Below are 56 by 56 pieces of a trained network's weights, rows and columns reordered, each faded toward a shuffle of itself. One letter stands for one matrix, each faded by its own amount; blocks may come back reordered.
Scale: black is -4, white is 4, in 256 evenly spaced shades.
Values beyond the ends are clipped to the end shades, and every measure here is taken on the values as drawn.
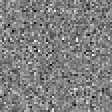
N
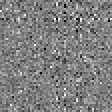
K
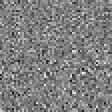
N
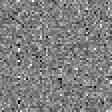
K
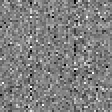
K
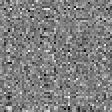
N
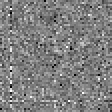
K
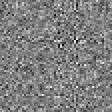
N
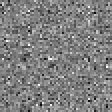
N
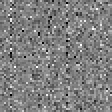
K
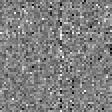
K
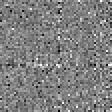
K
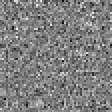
N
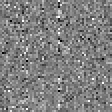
K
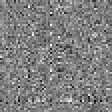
N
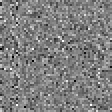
K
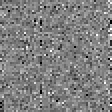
K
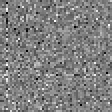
K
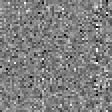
K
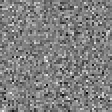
N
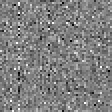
K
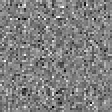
N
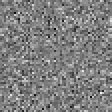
N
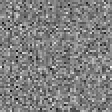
N
